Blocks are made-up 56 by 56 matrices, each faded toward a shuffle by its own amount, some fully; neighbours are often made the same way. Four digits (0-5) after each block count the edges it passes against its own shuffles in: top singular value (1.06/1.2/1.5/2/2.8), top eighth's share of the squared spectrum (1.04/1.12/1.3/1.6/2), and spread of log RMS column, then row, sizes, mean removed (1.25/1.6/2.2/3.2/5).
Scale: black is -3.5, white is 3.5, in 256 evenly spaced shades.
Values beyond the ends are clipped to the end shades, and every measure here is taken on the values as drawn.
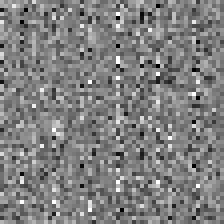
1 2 3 0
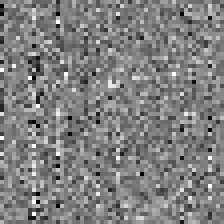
1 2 3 0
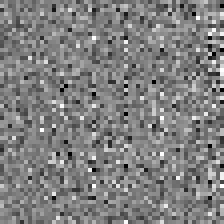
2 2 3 0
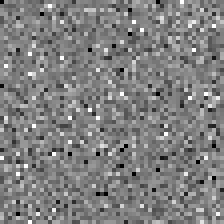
0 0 0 0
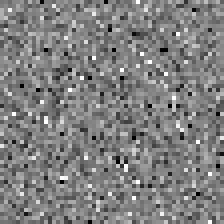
0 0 0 0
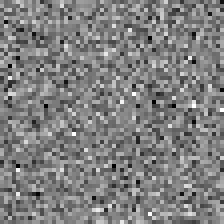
1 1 1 0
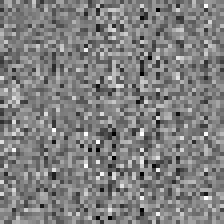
3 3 3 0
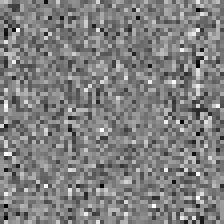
2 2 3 0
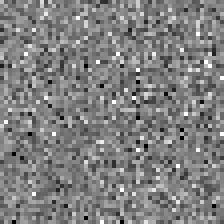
1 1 1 0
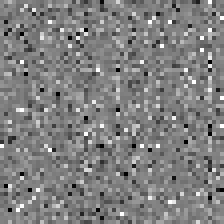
3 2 1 0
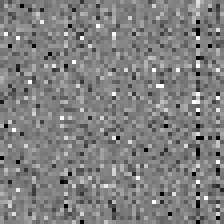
3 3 2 0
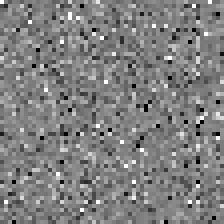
3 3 1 0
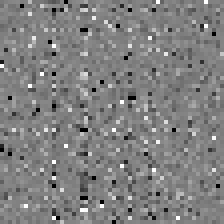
3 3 1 0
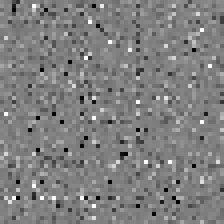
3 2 1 1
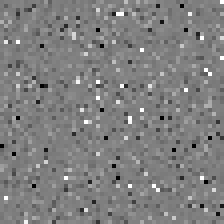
0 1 0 0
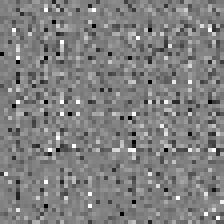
3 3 2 2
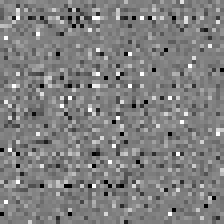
3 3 1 2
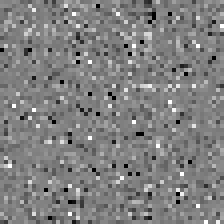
2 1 1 0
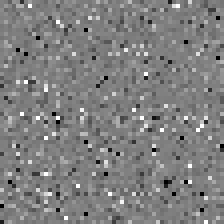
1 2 0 0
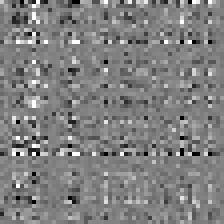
4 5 3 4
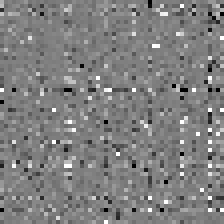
3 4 2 2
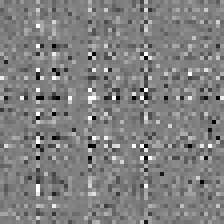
4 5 3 3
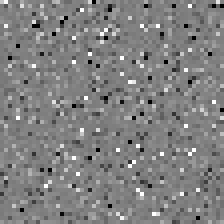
0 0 0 0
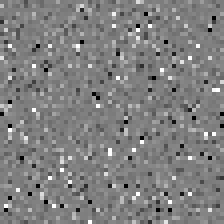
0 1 0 0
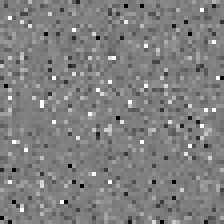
1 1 0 0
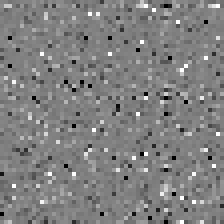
2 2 0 0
